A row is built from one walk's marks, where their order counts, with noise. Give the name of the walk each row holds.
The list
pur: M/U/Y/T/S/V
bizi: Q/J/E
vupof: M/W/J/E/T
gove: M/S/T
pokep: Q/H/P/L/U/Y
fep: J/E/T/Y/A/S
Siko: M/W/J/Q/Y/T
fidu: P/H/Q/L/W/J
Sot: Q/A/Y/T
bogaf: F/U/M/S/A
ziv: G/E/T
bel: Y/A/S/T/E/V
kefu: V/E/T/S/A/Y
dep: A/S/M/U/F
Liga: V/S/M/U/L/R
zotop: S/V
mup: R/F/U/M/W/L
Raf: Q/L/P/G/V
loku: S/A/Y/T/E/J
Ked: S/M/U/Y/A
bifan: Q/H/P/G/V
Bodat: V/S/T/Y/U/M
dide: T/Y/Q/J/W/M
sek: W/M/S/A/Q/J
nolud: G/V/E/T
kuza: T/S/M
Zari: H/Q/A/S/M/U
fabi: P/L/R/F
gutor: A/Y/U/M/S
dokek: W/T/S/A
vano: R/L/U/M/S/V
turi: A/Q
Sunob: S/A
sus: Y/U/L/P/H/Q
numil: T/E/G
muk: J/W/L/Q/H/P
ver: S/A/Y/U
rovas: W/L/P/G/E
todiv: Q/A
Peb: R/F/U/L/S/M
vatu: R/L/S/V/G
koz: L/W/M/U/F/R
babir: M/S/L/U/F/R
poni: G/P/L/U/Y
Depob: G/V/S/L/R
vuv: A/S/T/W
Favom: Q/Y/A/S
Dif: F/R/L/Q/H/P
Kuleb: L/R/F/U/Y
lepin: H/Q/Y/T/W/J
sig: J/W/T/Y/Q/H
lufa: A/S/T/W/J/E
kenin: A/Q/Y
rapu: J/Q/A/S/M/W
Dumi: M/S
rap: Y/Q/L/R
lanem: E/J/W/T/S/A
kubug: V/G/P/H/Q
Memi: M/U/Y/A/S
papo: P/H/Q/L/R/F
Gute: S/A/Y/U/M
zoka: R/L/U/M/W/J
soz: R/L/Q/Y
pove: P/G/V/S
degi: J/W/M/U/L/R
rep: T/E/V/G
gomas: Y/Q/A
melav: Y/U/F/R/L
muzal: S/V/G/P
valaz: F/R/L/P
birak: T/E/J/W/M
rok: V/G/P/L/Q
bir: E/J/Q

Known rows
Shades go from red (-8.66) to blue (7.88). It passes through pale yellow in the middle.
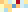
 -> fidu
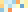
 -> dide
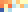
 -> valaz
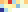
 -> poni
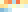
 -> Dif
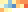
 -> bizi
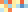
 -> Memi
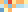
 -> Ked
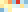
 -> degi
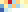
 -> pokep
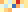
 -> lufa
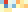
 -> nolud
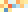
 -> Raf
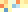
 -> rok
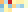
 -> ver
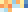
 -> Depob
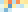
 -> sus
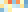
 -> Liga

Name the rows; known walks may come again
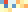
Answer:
nolud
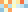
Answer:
kefu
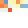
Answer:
rapu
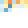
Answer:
sus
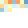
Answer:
Liga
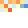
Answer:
dokek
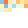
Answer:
ziv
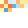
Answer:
Raf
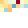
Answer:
fidu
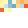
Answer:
bir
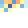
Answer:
sig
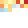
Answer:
rovas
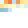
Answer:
Dif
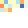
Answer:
Dumi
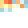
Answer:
melav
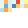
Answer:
vupof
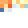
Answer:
valaz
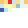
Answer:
poni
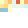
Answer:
muk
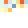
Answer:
bel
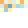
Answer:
kenin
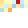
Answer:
zoka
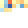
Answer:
Zari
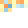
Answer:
gomas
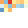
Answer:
Ked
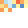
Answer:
sek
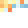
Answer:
pove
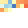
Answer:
bizi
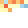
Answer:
Sunob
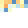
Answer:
rap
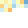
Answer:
vano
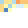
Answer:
kubug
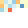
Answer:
dide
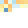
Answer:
bifan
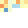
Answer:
rok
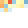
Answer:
babir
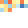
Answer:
Memi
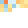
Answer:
rep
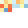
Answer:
vatu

